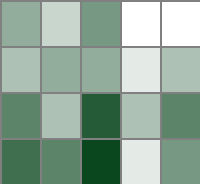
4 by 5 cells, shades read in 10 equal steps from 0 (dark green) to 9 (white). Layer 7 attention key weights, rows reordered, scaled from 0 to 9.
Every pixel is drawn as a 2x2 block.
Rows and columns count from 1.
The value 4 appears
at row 1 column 3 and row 4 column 5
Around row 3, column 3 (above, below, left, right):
5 0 6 6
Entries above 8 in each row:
2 0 0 0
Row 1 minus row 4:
3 4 4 1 5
